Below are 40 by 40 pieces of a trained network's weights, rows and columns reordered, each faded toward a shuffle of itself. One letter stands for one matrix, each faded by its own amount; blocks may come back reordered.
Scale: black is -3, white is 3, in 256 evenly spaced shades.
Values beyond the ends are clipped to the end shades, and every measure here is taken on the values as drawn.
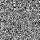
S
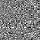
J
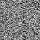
S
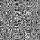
J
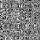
J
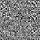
J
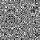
J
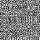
J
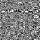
J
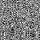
S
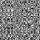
J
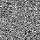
S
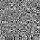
J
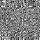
J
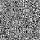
S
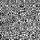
J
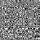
J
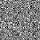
J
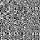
J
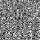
J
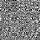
J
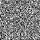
S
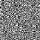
J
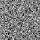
S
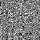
J
